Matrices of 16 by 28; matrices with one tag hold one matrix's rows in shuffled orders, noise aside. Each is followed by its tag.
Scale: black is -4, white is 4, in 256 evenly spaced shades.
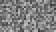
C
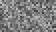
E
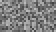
C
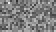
C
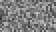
E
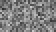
C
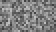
C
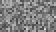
C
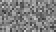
C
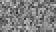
C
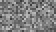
C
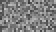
E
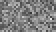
E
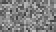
C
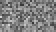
C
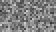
C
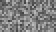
C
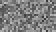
E
